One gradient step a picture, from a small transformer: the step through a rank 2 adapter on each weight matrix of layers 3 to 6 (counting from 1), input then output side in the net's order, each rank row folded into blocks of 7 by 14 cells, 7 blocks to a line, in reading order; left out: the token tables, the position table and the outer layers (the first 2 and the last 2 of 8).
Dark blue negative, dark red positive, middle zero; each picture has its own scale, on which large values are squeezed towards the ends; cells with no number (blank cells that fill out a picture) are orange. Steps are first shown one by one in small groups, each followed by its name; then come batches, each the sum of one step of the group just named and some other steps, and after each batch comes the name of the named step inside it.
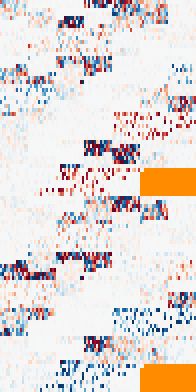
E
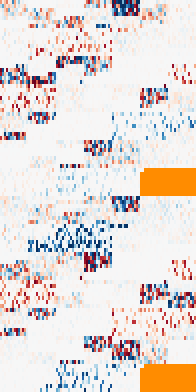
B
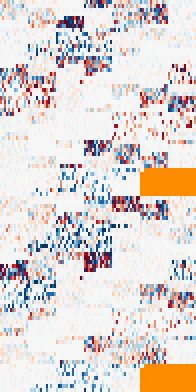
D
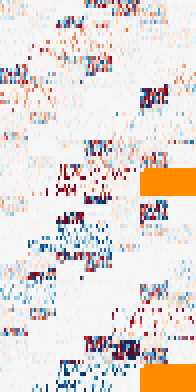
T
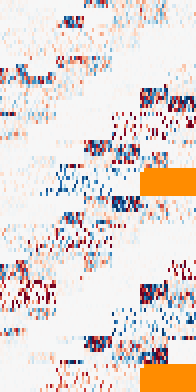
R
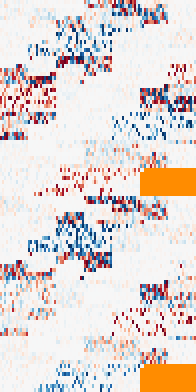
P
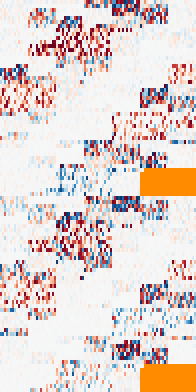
R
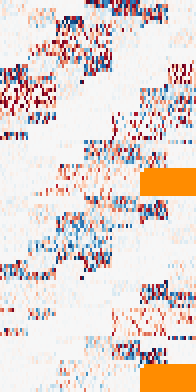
P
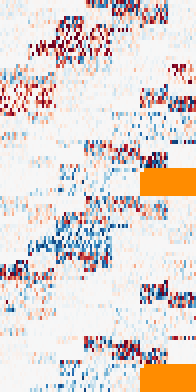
D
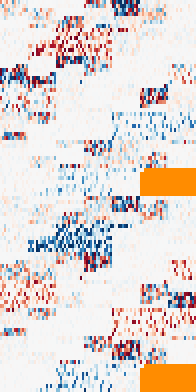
B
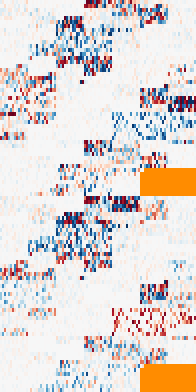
P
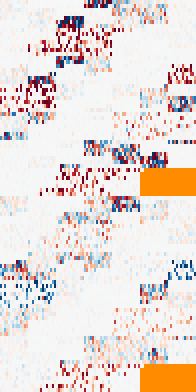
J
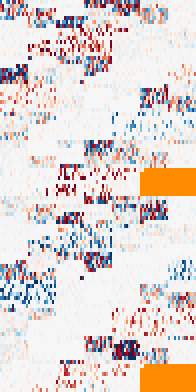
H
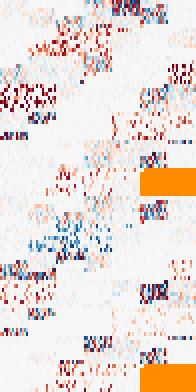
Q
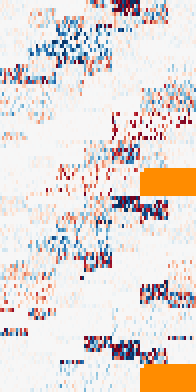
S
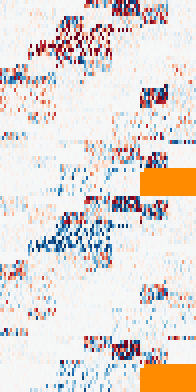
S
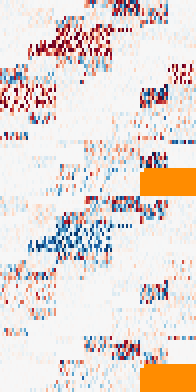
Q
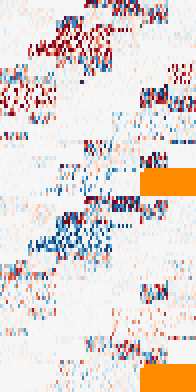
Q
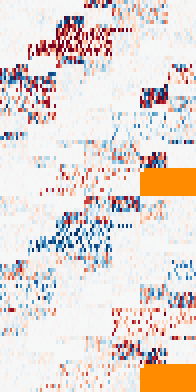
J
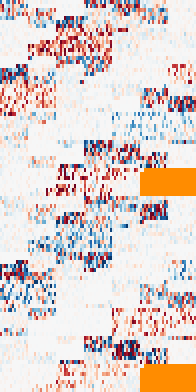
H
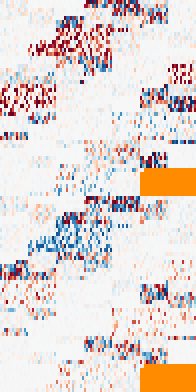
Q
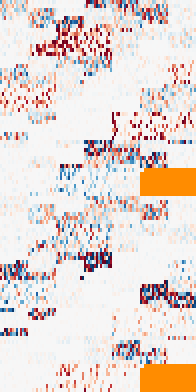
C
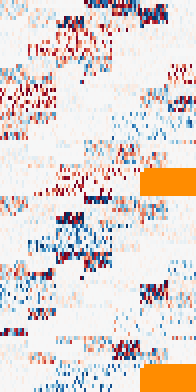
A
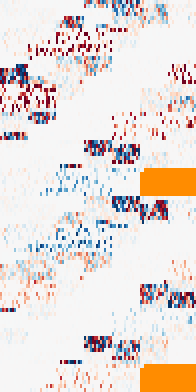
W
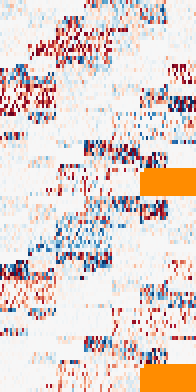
W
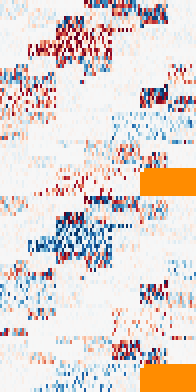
A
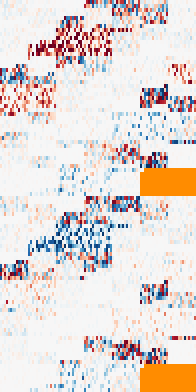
W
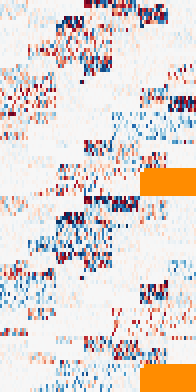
A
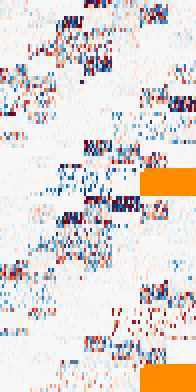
W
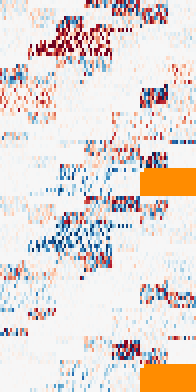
C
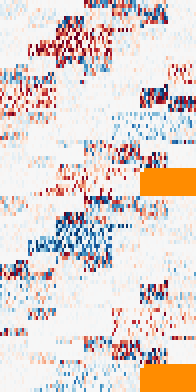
A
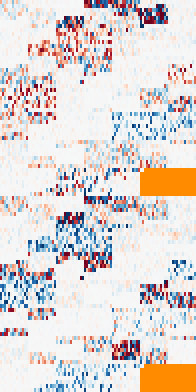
A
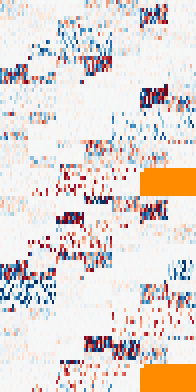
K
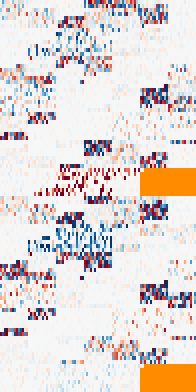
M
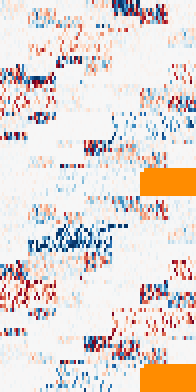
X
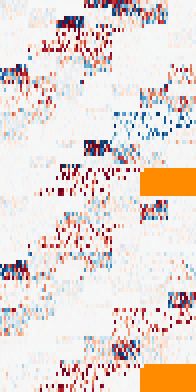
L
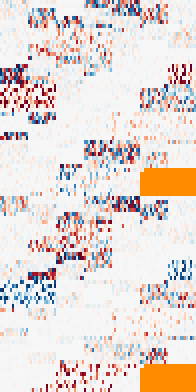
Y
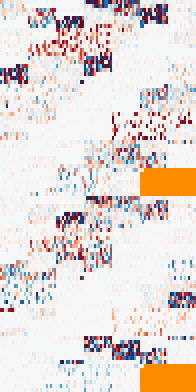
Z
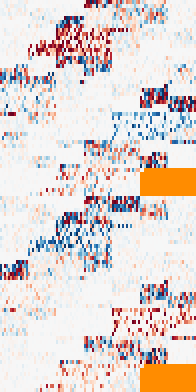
L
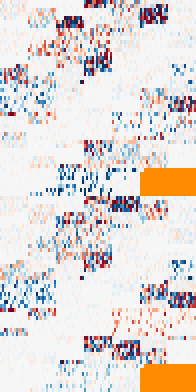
Z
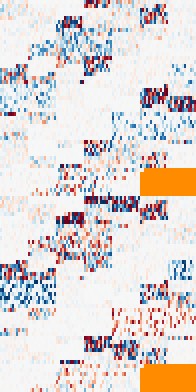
K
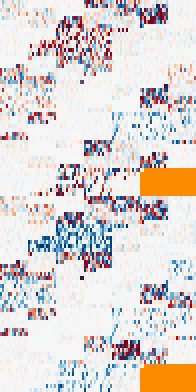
M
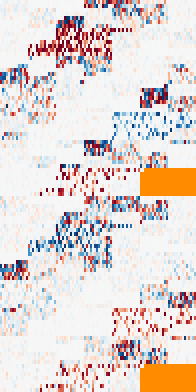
L
